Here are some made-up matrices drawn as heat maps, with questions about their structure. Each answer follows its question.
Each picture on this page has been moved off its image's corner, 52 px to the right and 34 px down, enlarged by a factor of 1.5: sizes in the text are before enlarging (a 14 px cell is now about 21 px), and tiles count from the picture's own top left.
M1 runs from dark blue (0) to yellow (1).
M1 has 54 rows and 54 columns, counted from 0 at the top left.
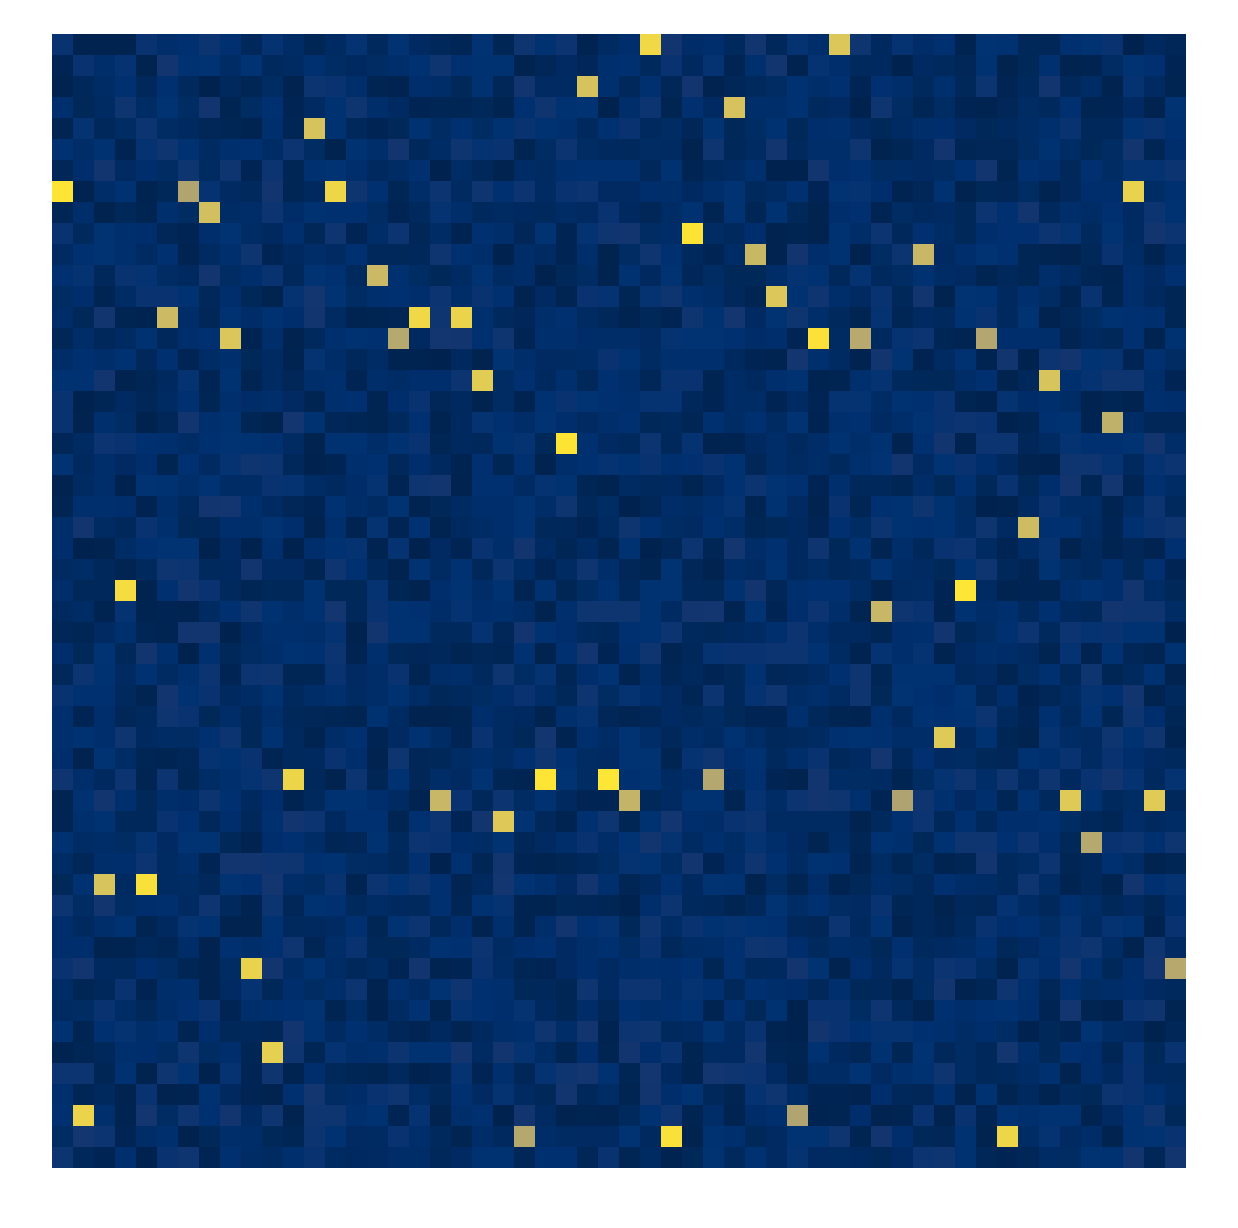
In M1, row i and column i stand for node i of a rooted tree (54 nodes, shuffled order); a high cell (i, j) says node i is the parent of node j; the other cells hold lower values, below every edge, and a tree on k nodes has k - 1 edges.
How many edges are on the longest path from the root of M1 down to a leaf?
7
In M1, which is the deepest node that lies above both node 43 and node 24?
7
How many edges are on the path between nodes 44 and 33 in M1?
5
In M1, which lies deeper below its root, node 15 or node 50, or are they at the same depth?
node 15
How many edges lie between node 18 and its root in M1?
2
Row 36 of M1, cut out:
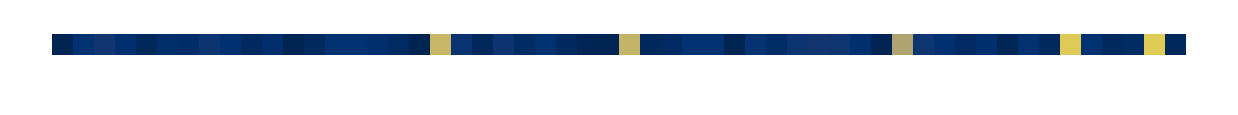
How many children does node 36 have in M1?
5
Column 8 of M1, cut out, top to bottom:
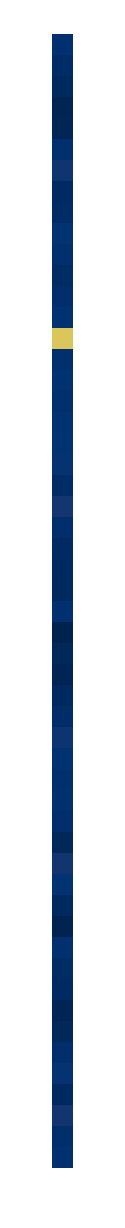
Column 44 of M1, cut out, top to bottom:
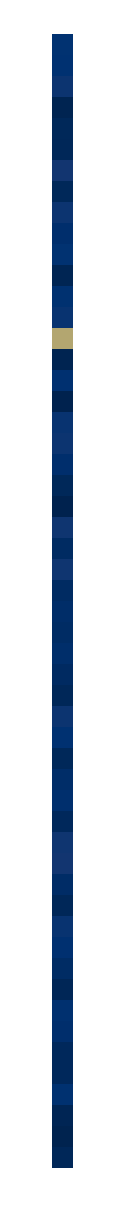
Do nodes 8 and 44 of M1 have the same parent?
yes
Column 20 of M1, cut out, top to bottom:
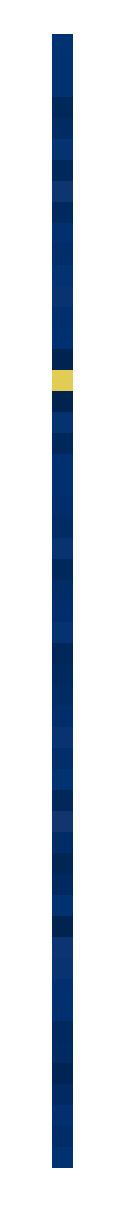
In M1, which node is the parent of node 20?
16
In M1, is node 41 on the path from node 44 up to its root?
no
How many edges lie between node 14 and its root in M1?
0
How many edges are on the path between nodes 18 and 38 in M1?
3
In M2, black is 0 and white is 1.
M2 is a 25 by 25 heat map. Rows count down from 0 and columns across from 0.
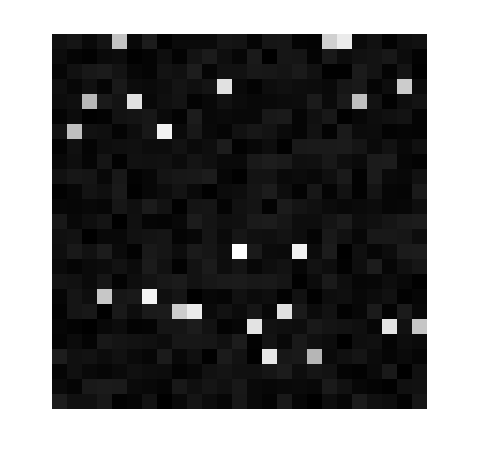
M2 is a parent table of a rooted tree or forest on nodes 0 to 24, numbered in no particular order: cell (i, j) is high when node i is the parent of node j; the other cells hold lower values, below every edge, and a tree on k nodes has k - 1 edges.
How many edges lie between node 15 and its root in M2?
2
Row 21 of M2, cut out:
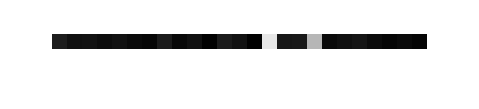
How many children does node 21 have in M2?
2
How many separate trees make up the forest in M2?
3
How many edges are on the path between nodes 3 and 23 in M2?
1
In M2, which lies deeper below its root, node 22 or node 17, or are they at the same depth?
node 22
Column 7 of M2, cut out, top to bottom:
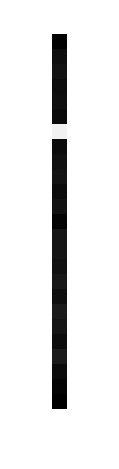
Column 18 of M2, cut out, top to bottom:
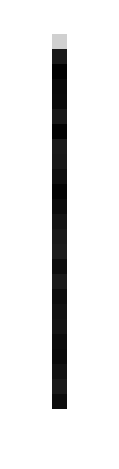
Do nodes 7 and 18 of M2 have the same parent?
no
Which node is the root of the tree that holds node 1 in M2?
21
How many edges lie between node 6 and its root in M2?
2
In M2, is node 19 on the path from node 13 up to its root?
yes
